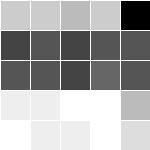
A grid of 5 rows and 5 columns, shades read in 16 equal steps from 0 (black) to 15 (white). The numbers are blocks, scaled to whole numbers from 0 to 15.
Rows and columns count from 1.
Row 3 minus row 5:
-10 -9 -10 -9 -8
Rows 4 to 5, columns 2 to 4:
14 15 15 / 14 14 15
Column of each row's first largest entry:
1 2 4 3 1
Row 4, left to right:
14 14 15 15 11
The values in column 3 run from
4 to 15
